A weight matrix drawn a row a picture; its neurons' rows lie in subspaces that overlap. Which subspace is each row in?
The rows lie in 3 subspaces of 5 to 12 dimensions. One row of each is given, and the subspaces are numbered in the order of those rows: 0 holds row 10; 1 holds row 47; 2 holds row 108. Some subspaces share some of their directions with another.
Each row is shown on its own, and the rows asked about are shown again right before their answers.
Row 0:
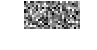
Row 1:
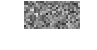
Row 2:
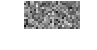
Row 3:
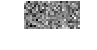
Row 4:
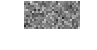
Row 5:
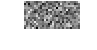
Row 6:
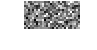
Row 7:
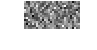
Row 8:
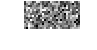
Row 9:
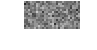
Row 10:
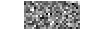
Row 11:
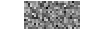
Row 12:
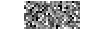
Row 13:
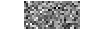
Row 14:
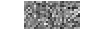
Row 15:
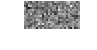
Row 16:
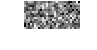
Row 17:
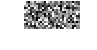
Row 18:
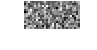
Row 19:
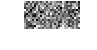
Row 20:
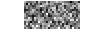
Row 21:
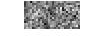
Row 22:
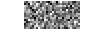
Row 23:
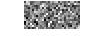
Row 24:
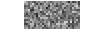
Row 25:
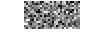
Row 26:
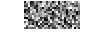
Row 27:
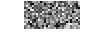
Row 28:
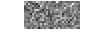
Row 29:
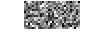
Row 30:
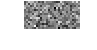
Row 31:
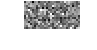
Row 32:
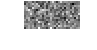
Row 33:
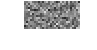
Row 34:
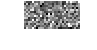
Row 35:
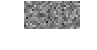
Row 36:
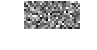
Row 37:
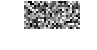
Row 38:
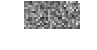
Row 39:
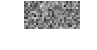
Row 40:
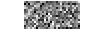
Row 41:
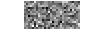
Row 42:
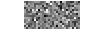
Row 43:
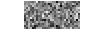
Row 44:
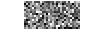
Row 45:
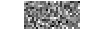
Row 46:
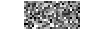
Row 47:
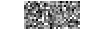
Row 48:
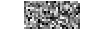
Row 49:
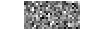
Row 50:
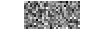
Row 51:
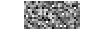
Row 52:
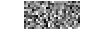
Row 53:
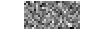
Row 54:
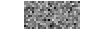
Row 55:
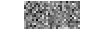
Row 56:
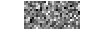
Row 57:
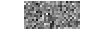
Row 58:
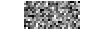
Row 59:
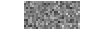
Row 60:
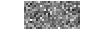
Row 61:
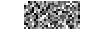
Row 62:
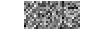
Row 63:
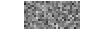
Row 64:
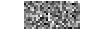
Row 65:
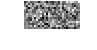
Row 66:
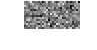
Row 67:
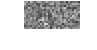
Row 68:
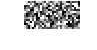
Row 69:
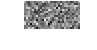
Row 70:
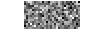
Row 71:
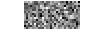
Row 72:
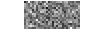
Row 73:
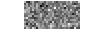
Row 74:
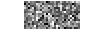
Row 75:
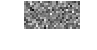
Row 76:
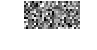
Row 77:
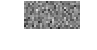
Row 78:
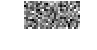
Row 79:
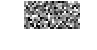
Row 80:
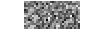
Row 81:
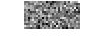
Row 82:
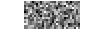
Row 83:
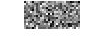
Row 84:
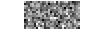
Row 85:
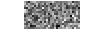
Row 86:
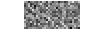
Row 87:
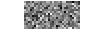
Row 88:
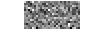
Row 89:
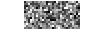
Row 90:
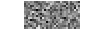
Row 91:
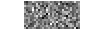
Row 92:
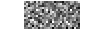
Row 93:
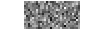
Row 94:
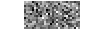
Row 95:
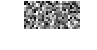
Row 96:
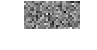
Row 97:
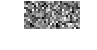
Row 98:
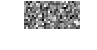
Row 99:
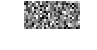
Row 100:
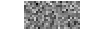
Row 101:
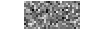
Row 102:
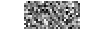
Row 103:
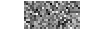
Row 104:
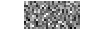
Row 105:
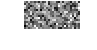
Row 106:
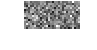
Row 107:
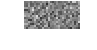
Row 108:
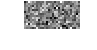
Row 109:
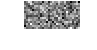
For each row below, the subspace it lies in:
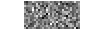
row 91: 0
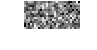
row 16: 2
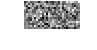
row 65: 2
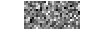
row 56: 2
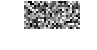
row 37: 0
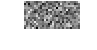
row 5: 0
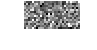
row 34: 1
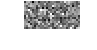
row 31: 2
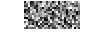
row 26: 1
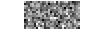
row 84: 2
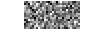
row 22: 0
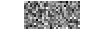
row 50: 1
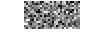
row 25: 0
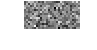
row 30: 2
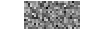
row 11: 1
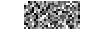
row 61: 0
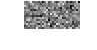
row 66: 2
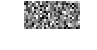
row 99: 0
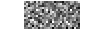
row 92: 2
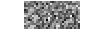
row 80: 0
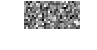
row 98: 2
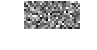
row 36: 0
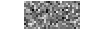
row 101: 0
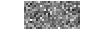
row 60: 2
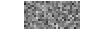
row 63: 1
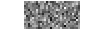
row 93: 2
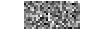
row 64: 1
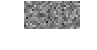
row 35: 1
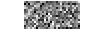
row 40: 0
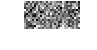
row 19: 1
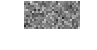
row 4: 2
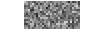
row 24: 0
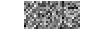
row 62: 1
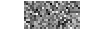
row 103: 0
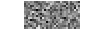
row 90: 2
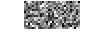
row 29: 2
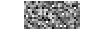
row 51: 2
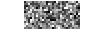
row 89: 2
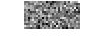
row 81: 2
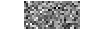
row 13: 0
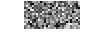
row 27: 0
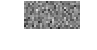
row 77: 2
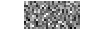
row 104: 0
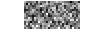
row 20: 2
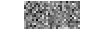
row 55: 1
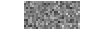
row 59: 2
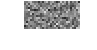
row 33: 2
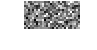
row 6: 0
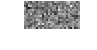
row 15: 2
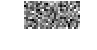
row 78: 2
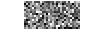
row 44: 0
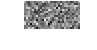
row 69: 0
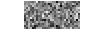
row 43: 2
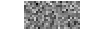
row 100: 0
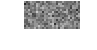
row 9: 1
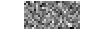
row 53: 2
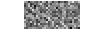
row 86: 1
